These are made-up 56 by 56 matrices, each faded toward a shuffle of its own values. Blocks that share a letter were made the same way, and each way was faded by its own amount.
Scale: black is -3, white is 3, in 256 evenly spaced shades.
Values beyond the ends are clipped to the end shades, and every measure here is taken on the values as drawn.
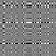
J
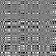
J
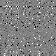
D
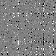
D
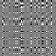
J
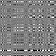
J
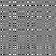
J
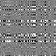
J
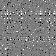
D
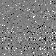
D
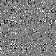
D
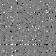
D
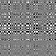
J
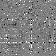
D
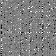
D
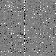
D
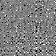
D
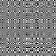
J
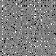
D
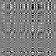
J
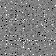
D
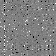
D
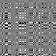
J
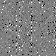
D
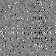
D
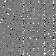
D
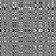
J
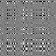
J
